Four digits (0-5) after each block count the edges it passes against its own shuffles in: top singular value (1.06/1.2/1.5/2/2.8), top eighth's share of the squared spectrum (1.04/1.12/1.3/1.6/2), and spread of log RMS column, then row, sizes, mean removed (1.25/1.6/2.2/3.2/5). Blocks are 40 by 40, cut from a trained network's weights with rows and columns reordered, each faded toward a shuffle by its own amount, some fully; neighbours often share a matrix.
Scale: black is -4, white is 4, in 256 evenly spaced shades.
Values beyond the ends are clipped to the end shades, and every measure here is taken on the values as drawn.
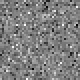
0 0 0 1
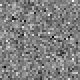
0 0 0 0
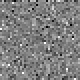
1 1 0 0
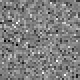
0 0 0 0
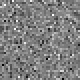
0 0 0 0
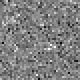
0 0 0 0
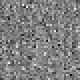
1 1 0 1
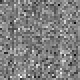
2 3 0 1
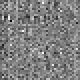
2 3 1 2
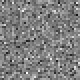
0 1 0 0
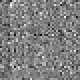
2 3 1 2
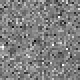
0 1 0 0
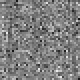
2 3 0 2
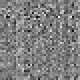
2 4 1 2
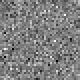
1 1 0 0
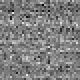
3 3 2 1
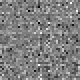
2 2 2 0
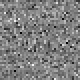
1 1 0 0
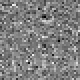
2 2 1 0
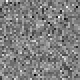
2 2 1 0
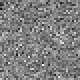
2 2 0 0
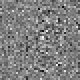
3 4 2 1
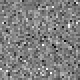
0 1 0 0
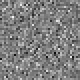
1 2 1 0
